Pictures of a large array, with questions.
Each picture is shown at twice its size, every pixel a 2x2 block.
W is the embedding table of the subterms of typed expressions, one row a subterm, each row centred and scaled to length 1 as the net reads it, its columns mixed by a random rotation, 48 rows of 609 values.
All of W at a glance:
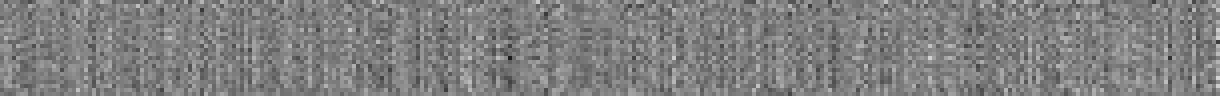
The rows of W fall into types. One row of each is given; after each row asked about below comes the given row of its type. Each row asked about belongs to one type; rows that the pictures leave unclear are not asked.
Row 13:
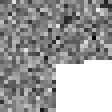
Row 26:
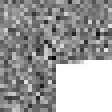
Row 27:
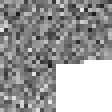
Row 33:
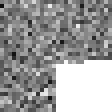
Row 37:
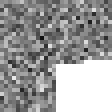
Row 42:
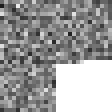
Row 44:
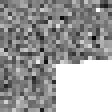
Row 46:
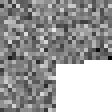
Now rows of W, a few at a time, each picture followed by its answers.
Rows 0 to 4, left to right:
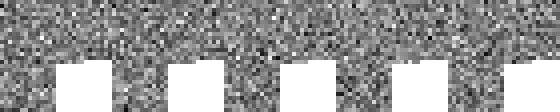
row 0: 42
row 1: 42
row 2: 26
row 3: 33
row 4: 37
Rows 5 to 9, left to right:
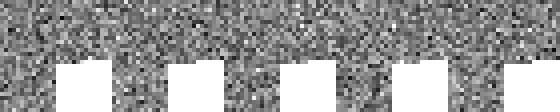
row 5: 44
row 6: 37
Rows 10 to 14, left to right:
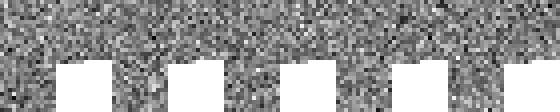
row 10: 46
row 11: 37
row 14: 27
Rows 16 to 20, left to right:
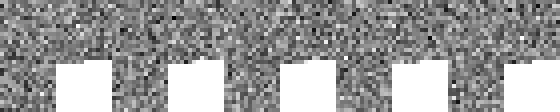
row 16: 46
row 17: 44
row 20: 27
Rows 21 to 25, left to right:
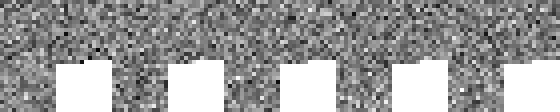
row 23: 13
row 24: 27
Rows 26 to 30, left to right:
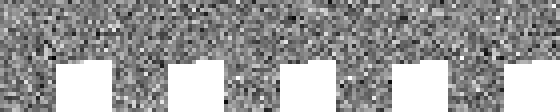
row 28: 13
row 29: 13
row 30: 26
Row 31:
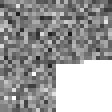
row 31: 42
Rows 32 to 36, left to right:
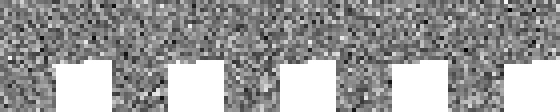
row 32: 37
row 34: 37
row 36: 27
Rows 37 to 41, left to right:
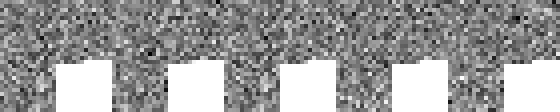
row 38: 26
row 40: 27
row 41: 13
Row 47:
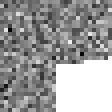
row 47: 44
